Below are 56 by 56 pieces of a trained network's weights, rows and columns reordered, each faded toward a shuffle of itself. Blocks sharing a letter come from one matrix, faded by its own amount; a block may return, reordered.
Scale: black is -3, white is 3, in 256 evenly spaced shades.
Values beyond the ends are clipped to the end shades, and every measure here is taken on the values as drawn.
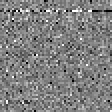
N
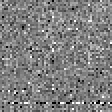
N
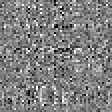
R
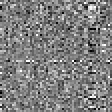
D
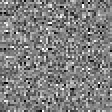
N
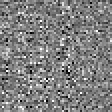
R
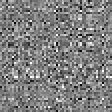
D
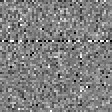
N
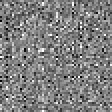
R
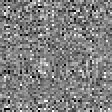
R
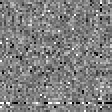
N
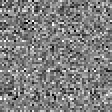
D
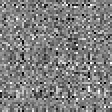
R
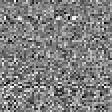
D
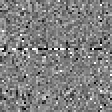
N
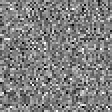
D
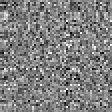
D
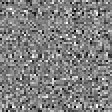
D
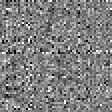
R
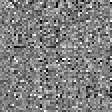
R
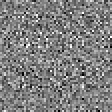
D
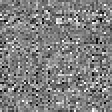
R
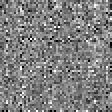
R
